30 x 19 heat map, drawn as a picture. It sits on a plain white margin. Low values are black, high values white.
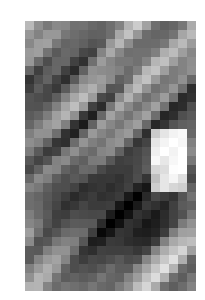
Values change most from cell to cell in the middle right. In the middle right lies a patch that is higher than the rest. The grain runs diagonally up to the right. The halves do not mirror each other. The ninth with the highest average is the middle right. The ninth with the lowest average is the bottom middle.
